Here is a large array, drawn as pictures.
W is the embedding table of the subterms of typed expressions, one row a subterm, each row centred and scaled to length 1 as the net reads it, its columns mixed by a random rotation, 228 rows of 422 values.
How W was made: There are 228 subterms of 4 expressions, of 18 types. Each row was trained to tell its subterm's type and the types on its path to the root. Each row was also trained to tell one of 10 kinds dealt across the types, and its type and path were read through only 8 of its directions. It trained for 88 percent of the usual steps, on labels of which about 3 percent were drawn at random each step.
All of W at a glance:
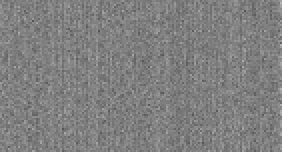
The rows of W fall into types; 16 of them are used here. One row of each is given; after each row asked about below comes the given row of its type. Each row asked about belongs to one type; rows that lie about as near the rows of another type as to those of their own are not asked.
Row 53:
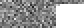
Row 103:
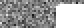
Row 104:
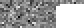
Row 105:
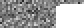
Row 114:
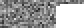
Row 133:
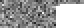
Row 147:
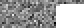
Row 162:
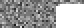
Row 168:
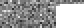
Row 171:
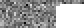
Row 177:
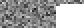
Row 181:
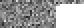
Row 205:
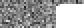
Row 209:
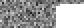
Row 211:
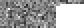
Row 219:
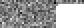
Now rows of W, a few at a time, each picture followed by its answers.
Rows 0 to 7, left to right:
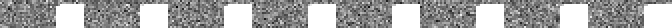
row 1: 171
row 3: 103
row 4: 171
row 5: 105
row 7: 53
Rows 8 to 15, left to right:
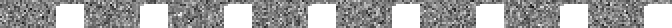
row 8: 168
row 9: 219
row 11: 162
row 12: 162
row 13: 181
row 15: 162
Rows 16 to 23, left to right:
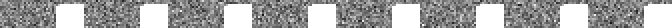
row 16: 162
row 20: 103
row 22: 219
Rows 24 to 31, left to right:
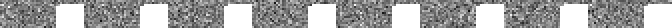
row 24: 219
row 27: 114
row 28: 114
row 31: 104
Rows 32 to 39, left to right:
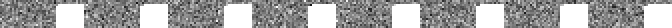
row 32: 219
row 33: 104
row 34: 181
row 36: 162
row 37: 105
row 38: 219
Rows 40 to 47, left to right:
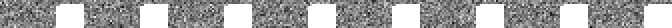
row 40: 53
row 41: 162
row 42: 171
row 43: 177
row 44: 181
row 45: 147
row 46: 211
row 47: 171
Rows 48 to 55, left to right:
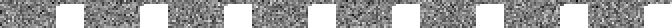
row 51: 211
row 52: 104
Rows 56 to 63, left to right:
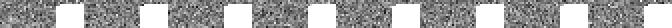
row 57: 177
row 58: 104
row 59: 211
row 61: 181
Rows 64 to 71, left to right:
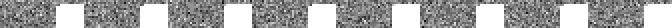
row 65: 205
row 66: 219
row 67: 114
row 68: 103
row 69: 171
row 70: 181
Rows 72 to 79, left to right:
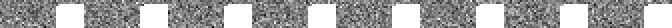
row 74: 104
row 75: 177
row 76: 211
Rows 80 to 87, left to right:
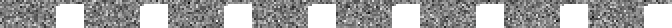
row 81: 147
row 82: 181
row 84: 104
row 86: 171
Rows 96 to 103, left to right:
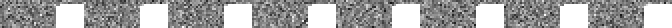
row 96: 105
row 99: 219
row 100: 162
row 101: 103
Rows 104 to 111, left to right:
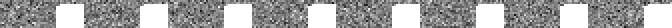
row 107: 205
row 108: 205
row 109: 162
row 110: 177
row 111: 181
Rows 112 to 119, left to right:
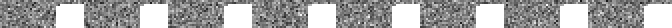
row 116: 177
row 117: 114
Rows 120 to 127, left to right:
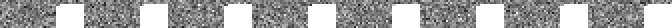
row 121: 181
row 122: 177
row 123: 104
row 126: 104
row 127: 209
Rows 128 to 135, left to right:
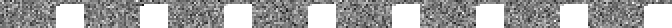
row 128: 114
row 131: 205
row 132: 53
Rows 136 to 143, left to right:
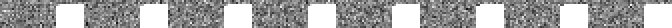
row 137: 205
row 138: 211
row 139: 162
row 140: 103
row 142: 105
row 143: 103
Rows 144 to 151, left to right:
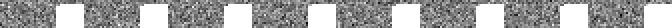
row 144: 219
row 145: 171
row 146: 114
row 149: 209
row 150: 177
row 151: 103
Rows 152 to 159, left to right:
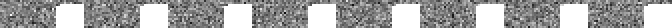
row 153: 105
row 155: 114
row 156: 209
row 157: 103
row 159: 168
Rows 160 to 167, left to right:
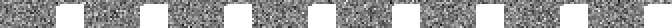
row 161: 53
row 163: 147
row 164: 162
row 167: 205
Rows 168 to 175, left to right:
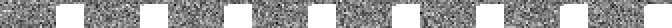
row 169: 171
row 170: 219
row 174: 104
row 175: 171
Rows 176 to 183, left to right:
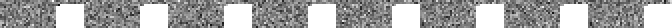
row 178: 147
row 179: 105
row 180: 105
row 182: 104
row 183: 205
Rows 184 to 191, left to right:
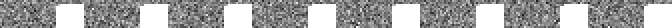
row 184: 205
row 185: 105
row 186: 219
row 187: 211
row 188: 104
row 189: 168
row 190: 171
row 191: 171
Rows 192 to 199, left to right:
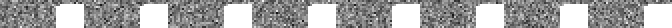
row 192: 177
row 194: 181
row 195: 133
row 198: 103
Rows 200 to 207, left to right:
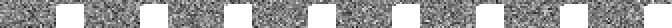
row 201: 205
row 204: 168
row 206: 177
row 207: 205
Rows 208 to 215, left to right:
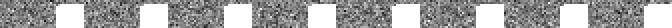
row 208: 105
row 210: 181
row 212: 177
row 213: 105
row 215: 205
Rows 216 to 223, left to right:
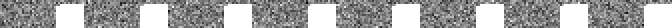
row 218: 211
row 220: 219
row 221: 177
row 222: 147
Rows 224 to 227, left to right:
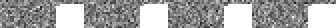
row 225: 181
